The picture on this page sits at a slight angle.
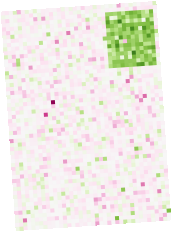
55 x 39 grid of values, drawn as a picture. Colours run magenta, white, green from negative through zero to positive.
Odd patch: higher, in the top right. Ninth with the highest average: top right. Average level on the scale: 50%. Histogram: skewed, a long tail of high values. Stripes: none.
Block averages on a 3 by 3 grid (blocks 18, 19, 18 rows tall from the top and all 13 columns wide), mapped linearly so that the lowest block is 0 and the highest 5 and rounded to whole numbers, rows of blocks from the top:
005
000
000
